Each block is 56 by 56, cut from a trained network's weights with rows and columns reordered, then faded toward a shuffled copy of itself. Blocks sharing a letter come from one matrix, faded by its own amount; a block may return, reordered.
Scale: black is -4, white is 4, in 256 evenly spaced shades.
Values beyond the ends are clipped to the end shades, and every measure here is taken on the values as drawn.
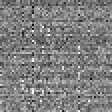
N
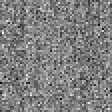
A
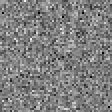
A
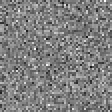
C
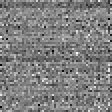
N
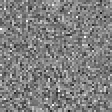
C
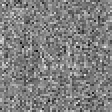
A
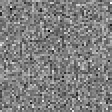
A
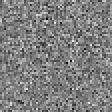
C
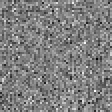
A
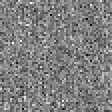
A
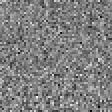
C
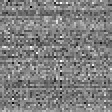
N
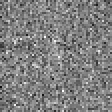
A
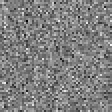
C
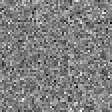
C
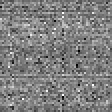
N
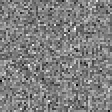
A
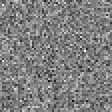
C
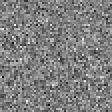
C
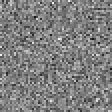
C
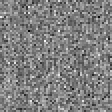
A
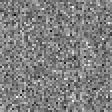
A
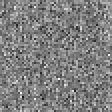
A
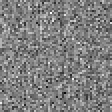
A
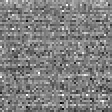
N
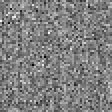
A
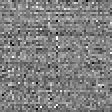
N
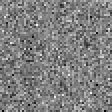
A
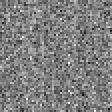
A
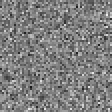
C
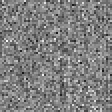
A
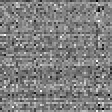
N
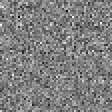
C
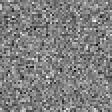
C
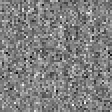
A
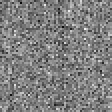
A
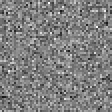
A
